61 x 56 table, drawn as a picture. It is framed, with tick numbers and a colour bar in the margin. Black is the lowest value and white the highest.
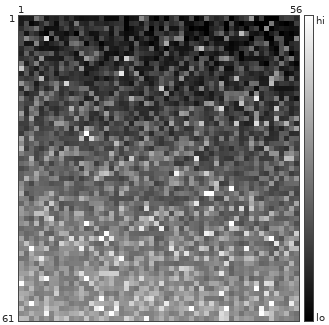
Values rise toward the bottom. No row or column stands out. Overall the values sit about 40% of the way up the scale. The grain is fine, like static.
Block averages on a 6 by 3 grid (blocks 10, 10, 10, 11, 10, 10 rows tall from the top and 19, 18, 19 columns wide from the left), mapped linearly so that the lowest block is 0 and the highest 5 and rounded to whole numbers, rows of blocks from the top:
000
111
222
333
444
555
